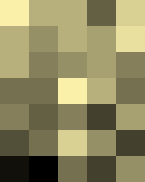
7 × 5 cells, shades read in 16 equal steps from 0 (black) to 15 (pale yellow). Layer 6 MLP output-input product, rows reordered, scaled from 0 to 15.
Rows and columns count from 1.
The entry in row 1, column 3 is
11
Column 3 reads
11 11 9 15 8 13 7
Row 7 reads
1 0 7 4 9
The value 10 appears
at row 2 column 4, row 3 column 4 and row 5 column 5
